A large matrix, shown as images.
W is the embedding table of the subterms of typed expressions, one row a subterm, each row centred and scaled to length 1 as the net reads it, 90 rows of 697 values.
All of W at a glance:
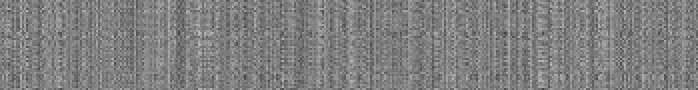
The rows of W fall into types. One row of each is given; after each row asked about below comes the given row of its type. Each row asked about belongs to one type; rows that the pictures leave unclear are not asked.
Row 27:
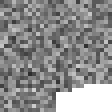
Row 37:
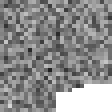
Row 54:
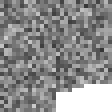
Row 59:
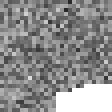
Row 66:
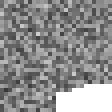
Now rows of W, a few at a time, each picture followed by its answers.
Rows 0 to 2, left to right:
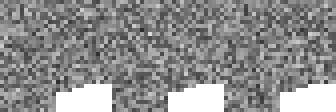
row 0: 59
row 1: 66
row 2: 59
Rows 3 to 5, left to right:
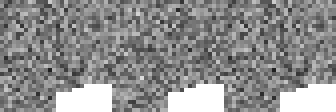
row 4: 59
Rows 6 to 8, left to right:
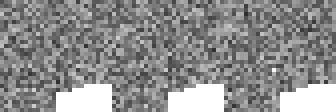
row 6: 27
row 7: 54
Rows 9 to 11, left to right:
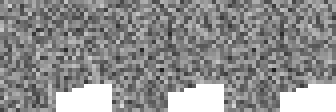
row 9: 66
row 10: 37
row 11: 37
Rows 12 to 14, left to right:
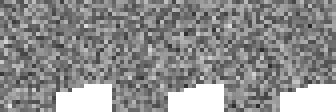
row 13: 66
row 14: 59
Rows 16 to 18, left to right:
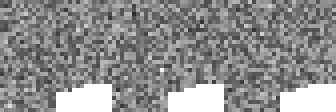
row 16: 27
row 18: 66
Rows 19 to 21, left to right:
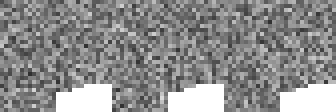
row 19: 27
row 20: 66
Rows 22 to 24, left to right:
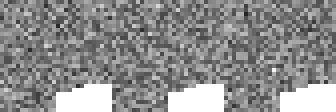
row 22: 59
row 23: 66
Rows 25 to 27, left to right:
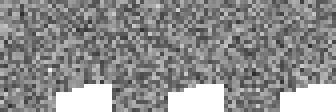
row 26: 66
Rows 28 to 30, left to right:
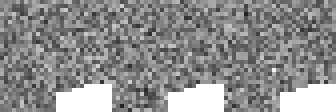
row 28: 37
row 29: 37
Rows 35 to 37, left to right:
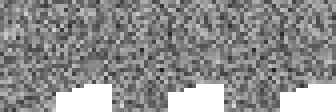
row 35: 59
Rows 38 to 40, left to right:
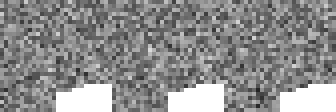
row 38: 54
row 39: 66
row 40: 59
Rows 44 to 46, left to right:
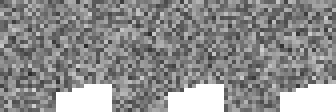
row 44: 27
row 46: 66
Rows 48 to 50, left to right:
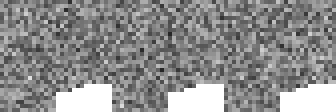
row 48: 59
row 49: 37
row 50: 66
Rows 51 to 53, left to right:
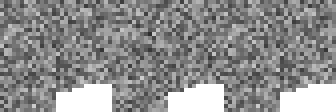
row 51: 54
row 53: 54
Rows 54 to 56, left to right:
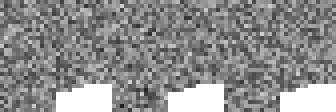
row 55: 37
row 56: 66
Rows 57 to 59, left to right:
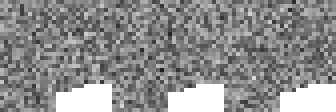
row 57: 59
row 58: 37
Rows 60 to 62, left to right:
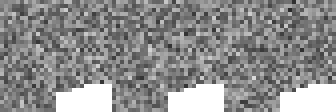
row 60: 37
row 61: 66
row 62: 59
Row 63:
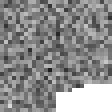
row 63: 37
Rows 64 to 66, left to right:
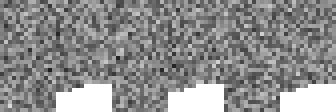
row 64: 37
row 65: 54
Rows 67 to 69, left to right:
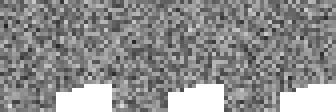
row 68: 27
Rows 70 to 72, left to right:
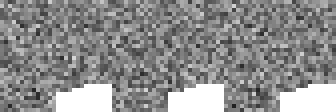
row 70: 54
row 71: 27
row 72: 37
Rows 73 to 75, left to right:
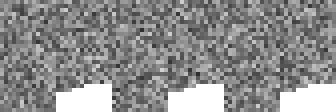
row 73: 37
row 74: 54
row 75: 54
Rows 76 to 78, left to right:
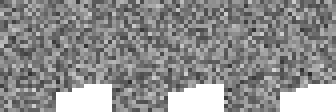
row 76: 27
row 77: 66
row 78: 54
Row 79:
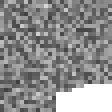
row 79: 66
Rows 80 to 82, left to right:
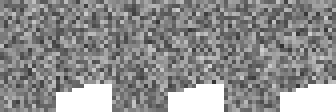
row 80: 37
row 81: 37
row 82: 66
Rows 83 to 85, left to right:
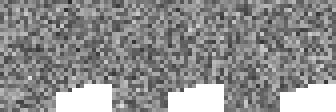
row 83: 59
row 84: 27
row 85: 37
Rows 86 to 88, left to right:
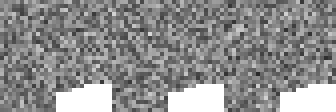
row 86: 37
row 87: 66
